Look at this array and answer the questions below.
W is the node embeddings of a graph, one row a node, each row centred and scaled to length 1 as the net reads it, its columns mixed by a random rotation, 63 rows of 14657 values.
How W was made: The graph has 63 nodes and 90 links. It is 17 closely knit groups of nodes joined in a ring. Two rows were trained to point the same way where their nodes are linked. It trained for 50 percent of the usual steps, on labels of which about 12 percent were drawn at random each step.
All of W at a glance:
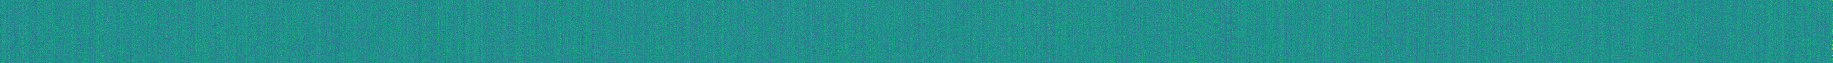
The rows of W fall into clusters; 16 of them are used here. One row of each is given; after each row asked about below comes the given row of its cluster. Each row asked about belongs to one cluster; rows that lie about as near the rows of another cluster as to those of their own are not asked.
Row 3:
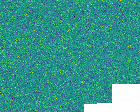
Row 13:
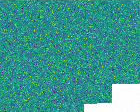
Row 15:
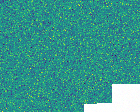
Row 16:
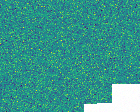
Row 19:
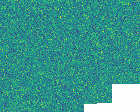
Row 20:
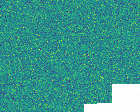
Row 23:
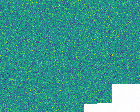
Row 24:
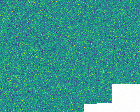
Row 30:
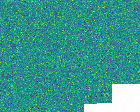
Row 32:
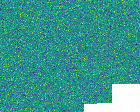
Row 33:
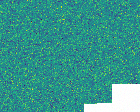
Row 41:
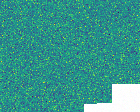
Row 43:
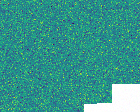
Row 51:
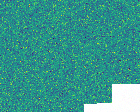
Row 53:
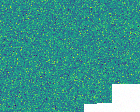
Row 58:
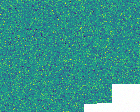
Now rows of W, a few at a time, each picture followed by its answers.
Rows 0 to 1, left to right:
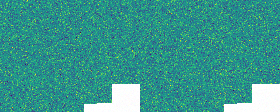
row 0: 33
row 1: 43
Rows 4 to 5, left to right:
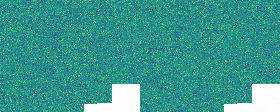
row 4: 20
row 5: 43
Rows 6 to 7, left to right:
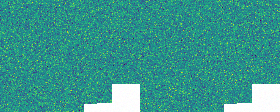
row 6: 23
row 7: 15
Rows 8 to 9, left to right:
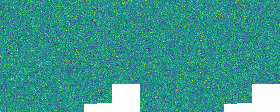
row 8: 32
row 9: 16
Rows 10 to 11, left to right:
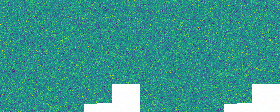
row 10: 3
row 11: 43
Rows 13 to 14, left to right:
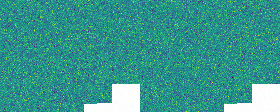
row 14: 30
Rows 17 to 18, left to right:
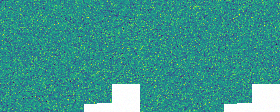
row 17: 41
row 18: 32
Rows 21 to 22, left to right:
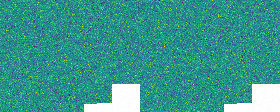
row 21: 13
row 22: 30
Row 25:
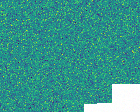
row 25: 33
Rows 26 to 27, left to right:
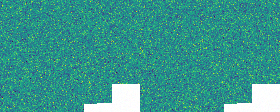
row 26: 53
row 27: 3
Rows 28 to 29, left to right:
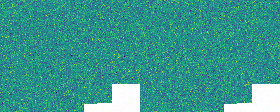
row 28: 53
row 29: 23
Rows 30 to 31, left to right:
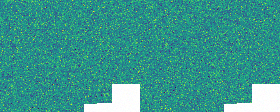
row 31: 19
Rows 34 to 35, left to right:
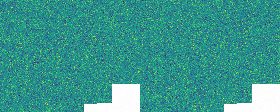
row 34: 30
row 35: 41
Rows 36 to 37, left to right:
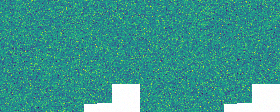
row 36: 43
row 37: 51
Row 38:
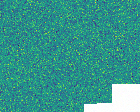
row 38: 24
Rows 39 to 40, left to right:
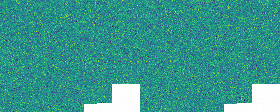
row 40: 19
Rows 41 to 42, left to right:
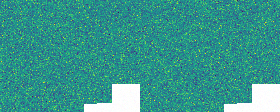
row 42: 24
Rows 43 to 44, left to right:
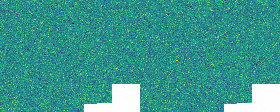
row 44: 19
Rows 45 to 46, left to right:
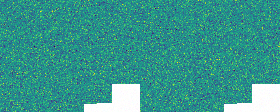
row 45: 13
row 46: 58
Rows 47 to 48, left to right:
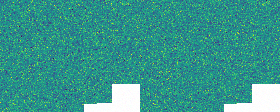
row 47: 15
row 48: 13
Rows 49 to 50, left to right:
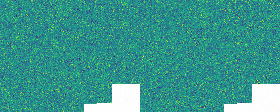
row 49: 19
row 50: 51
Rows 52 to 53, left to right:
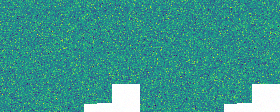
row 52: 3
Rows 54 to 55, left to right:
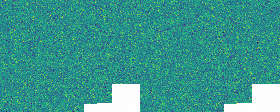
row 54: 16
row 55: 58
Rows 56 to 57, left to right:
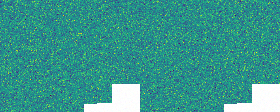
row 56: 20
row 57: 51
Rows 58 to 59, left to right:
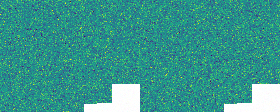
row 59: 53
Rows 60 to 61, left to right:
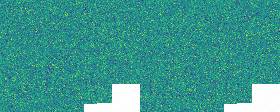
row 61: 41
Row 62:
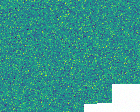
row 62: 58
